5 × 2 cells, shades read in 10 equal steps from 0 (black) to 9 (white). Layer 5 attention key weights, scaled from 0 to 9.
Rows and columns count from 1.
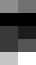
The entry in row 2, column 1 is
0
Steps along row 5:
up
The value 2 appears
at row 3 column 1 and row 4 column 1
